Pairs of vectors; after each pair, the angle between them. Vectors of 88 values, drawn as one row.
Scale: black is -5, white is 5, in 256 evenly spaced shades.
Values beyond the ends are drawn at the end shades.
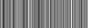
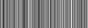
nearly parallel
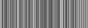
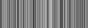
nearly opposite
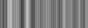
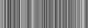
partly opposed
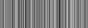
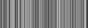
partly opposed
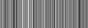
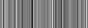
partly opposed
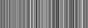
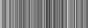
orthogonal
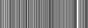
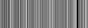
nearly opposite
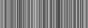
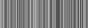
nearly parallel
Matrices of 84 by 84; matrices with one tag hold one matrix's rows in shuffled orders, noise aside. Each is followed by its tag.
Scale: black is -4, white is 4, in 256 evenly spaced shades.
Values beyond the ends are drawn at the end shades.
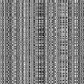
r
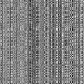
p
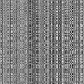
p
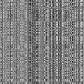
p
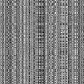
r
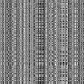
r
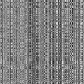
p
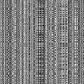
r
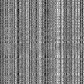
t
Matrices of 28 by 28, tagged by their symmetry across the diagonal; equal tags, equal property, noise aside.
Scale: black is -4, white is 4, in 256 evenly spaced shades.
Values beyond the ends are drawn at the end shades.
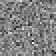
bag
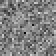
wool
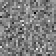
bag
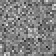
wool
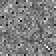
wool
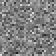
bag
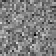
bag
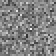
bag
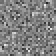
wool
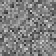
wool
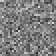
bag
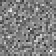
wool
